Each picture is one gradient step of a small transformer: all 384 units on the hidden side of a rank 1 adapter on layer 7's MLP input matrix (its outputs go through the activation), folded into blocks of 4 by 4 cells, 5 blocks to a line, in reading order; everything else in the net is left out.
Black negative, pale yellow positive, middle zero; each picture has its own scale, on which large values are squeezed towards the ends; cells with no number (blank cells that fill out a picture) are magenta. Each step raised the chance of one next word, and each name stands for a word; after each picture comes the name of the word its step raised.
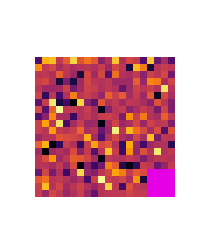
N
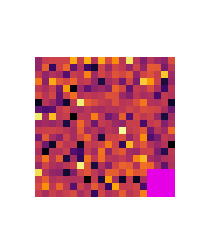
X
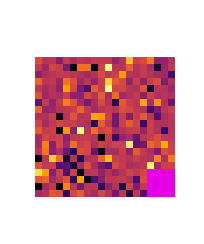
X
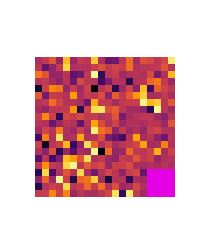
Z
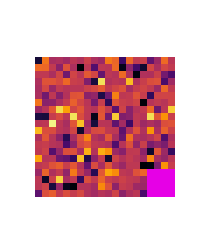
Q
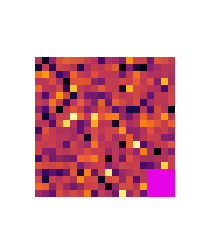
Q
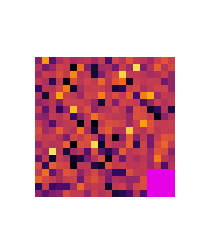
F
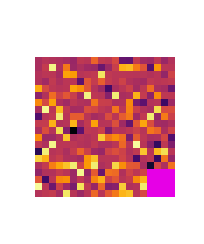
X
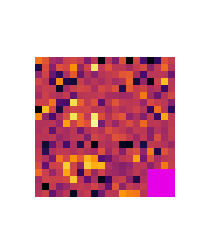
Q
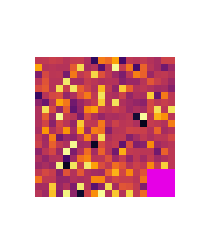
F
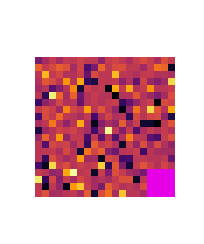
Z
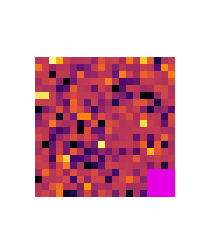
F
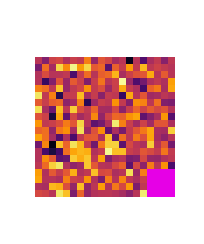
F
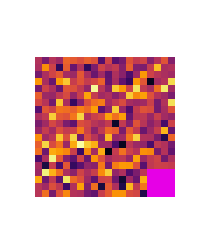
Z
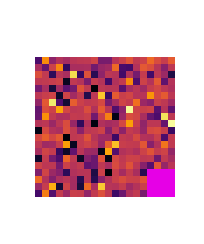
N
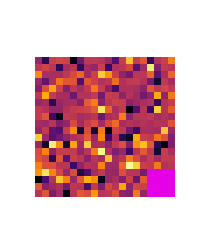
N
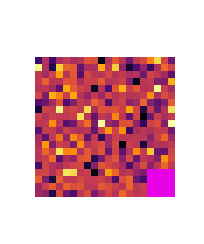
Z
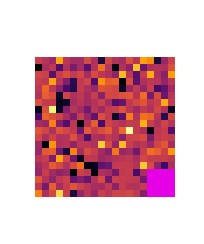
F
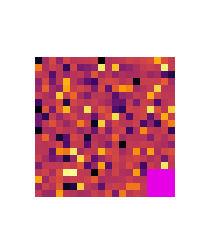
Z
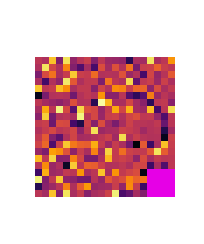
Q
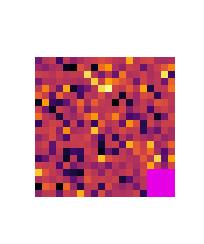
X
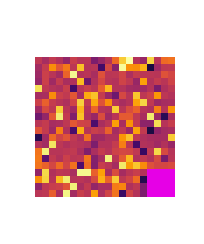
Q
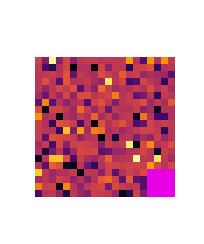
X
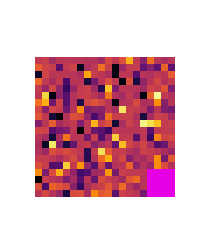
F
